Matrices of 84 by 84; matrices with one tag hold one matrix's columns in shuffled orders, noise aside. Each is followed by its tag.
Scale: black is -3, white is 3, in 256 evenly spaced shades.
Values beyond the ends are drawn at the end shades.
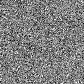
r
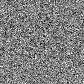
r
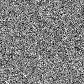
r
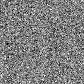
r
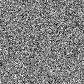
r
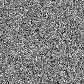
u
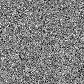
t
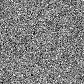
r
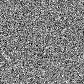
r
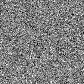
r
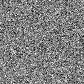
r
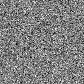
r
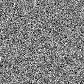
u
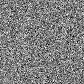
t
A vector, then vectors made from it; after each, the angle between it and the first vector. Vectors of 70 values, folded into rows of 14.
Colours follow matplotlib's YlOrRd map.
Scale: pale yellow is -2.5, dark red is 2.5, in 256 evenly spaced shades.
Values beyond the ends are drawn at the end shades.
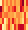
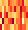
partly aligned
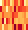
partly aligned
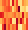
partly opposed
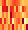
partly opposed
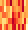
partly aligned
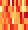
partly opposed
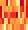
partly aligned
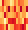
partly aligned
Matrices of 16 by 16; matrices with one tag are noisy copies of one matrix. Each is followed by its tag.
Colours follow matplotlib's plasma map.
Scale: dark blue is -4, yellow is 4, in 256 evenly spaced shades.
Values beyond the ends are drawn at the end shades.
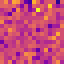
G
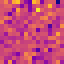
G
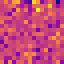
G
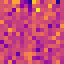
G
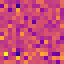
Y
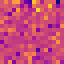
G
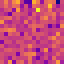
G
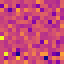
Y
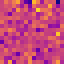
G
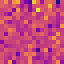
G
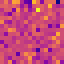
G
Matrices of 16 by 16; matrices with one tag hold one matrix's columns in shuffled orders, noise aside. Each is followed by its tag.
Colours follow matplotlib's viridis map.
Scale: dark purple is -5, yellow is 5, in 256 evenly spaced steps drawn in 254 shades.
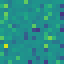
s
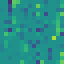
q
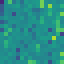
q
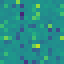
s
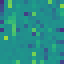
q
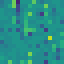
q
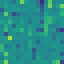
q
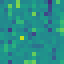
q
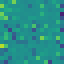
s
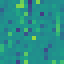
q
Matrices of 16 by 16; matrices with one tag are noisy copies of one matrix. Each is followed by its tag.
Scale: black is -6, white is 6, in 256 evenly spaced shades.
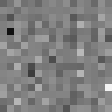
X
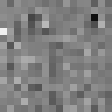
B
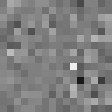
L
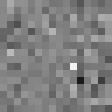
L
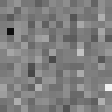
X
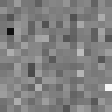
X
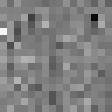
B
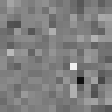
L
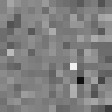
L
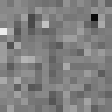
B
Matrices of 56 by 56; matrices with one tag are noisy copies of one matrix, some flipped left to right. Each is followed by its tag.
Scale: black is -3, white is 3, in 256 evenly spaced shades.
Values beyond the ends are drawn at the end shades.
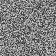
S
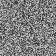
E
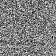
E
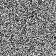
E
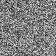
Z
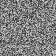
E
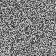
S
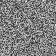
S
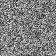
Z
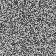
E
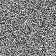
S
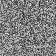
E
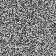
E
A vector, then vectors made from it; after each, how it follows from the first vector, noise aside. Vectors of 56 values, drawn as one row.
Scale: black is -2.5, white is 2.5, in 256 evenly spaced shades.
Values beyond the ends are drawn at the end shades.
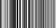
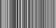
shrunk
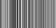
shrunk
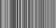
shrunk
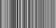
shrunk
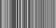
shrunk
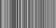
shrunk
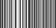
sign-scrambled
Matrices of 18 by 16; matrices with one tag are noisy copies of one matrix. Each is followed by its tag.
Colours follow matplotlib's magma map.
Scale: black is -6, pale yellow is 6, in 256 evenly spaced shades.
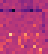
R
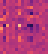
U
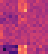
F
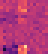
F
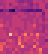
R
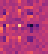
U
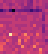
R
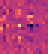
U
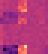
F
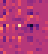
U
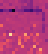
R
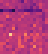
R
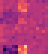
F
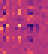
U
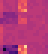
F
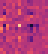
U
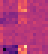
F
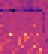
R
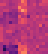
F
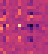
U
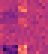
F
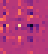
U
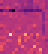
R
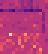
R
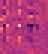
U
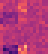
F
